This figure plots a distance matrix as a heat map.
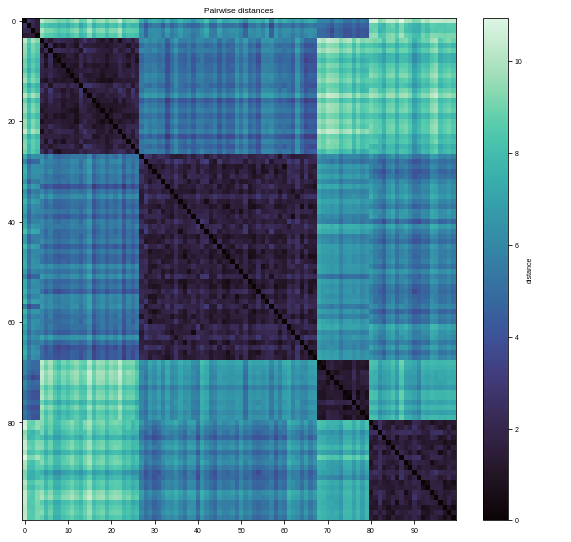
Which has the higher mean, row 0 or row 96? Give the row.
0
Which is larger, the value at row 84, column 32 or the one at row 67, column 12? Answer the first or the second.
the first
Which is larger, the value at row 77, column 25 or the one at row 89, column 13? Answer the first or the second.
the first
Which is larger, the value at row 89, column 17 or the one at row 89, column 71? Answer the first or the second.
the first
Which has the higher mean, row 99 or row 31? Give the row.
99
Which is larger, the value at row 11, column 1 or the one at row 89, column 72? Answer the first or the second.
the first
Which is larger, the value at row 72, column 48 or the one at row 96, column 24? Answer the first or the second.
the second
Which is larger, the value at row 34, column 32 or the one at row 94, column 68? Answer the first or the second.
the second
